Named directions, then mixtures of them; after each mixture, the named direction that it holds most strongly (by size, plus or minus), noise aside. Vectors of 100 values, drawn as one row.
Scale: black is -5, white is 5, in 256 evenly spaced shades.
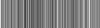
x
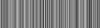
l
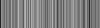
x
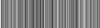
x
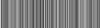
l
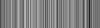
x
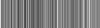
x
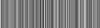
l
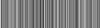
l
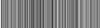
x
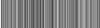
x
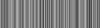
l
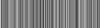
l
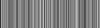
l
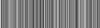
l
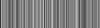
l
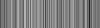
x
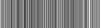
x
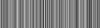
l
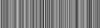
l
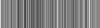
x
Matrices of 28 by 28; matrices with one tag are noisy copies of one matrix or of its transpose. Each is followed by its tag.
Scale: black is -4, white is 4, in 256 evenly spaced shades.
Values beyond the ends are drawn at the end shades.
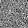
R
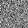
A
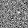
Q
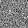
R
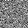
A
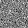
R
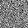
A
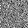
A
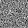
R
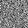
A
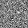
Q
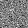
R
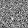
Q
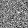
Q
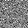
A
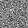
R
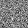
Q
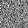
A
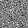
R
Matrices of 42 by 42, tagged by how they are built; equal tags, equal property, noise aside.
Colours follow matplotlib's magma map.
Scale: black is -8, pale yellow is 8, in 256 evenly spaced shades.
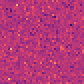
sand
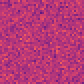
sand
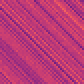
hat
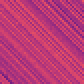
hat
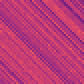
hat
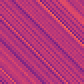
hat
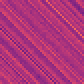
hat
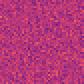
sand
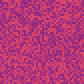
sand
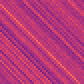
hat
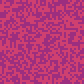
sand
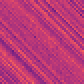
hat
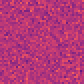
sand
